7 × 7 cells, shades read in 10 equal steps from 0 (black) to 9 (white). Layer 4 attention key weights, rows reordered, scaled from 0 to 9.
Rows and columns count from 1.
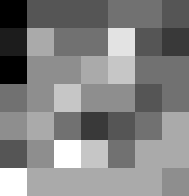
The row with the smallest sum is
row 1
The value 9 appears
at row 6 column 3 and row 7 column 1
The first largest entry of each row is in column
5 5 5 3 2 3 1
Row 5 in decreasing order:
6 6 5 4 4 3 2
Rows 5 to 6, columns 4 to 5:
2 3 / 7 4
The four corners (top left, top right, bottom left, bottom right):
0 3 9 5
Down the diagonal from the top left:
0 6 5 5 3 6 5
